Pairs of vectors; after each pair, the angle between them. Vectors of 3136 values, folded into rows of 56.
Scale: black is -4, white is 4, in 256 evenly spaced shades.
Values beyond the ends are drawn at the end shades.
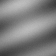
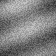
nearly parallel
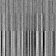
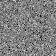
orthogonal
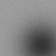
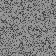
orthogonal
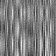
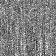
partly aligned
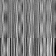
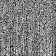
partly aligned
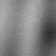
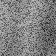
partly aligned
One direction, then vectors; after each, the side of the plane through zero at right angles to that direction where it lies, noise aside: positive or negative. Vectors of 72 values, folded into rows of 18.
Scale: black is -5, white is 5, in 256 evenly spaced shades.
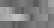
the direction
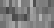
negative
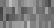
negative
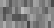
negative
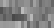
negative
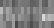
positive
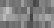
positive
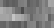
positive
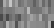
negative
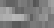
positive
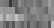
positive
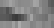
negative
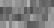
negative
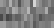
negative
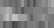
positive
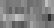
positive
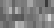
negative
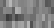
negative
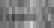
negative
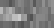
positive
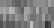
positive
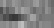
negative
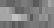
positive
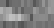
positive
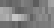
positive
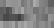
negative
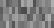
positive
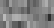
positive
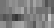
negative
